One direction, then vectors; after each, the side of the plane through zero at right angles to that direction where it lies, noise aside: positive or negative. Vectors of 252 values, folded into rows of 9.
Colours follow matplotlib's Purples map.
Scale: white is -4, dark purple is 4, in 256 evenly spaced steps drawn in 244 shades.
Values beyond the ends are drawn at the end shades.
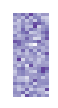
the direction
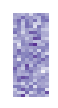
negative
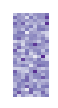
negative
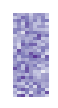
negative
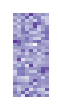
positive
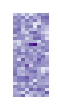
negative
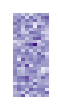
negative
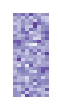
positive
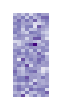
negative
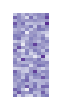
negative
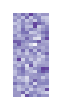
positive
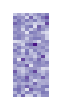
negative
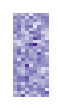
negative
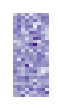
negative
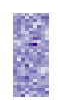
negative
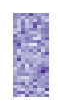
positive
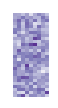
negative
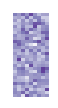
positive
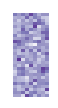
positive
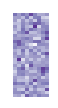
positive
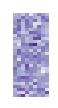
negative
